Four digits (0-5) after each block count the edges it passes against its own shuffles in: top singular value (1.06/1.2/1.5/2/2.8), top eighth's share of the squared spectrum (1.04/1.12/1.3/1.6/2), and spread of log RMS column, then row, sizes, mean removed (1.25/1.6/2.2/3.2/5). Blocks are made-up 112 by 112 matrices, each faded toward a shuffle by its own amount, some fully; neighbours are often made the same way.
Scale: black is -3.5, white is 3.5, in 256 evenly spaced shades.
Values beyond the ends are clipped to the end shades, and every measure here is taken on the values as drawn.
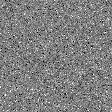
0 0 0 0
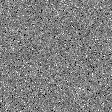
0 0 0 0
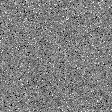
0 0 0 0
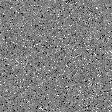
0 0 0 0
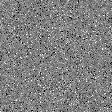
1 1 1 0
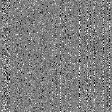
2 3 4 0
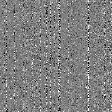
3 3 4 0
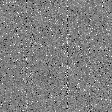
2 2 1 0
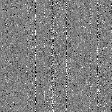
3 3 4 0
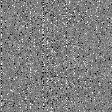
2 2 3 0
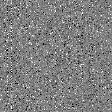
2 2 2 0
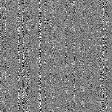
2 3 4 0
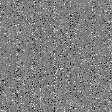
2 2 2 0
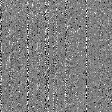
2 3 4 0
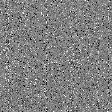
1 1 2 0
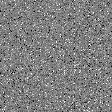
1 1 2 0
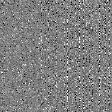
2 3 3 0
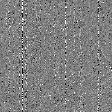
3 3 3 0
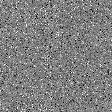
0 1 1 0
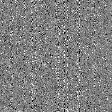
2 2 3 0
